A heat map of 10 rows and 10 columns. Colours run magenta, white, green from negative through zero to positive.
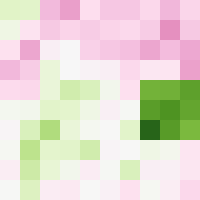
Ninth with the lowest average: top right. Ninth with the highest average: middle right. Odd patch: higher, in the middle right.
